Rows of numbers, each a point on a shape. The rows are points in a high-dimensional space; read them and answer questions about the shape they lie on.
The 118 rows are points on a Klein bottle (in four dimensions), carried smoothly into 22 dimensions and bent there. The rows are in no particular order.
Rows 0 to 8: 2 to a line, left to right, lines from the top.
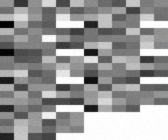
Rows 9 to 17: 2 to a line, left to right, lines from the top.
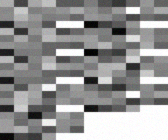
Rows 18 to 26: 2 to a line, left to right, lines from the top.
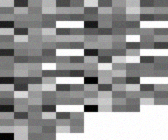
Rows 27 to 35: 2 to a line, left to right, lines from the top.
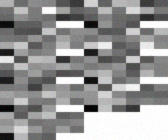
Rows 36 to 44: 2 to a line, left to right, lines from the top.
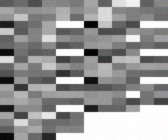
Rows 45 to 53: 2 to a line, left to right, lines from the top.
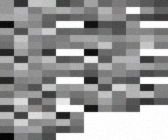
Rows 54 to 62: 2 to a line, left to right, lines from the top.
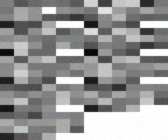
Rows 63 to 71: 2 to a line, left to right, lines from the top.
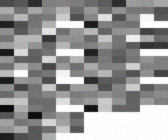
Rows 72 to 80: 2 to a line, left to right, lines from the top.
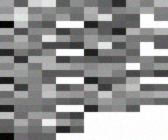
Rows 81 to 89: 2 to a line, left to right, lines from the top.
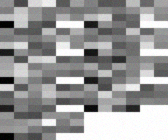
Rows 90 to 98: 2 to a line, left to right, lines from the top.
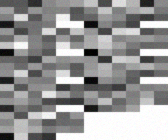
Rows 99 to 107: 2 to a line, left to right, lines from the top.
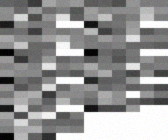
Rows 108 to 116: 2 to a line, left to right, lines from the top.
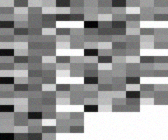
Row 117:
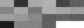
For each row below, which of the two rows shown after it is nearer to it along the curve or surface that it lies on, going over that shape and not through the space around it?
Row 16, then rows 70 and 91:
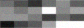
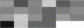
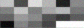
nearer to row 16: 91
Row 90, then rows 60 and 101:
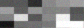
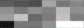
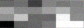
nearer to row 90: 60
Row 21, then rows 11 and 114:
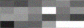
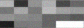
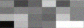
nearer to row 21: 11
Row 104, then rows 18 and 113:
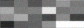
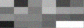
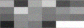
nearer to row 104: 18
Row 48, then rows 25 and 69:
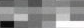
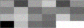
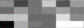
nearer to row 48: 69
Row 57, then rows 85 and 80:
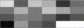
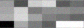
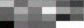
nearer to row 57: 80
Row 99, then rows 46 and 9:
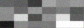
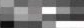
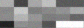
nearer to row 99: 9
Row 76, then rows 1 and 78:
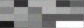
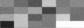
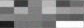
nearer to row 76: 78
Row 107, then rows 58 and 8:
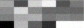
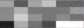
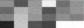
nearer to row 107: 8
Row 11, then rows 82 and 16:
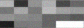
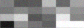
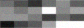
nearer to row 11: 16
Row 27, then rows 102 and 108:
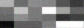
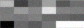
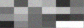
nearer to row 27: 108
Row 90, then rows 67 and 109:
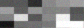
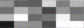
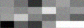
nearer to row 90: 67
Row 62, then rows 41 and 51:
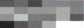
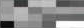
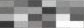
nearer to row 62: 51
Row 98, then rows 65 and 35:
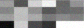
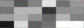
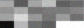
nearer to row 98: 65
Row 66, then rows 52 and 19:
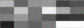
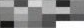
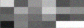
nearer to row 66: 52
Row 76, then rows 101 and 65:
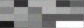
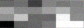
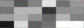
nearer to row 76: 65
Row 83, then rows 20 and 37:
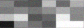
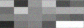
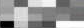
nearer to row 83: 37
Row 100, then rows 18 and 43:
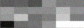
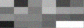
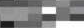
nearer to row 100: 43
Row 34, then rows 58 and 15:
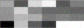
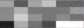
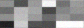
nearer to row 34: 15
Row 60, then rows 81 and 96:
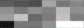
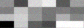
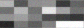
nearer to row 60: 81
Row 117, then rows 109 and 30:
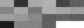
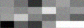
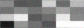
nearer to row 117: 109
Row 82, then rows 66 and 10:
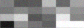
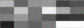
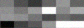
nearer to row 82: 10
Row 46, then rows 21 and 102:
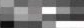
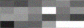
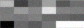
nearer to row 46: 21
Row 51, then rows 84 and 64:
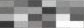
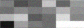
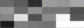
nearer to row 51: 64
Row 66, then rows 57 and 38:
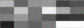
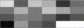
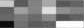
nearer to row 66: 57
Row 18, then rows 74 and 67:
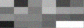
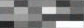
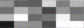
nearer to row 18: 74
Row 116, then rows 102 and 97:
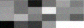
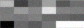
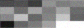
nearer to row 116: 102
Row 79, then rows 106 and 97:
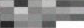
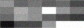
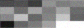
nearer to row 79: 106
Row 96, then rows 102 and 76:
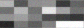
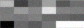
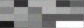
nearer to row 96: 76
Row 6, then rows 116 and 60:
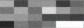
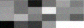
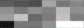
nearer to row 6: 116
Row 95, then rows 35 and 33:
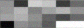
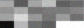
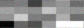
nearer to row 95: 35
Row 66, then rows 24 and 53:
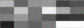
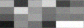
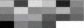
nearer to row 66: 53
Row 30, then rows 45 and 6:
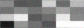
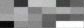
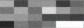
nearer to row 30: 45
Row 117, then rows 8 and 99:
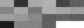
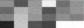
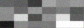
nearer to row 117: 8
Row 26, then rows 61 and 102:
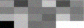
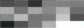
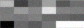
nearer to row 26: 61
